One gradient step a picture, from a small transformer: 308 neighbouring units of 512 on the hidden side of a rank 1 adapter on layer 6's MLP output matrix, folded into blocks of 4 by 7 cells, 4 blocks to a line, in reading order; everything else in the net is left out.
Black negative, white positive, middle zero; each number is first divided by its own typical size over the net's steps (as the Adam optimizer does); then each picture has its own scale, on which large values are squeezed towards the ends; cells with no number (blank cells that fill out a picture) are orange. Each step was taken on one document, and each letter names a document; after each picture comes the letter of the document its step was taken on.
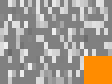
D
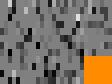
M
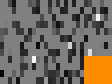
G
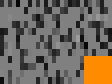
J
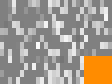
M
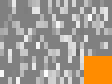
G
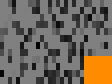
G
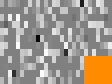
D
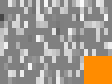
D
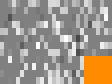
M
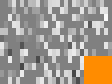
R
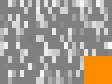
D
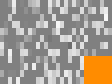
R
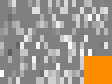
G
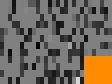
M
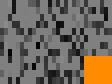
R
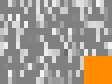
D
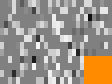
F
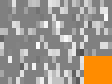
M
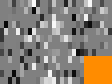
F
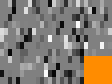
M
